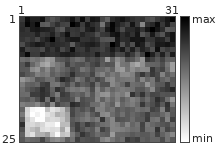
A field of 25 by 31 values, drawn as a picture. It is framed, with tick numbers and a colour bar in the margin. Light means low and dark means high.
An odd patch, lower than its surroundings, sits in the bottom left. The top part is higher, up to a seam about 30% of the way down. The bottom left is the ninth with the lowest average.
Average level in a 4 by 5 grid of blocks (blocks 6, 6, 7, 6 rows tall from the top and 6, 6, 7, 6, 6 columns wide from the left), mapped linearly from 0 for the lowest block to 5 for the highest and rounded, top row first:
55555 | 34434 | 33333 | 01333
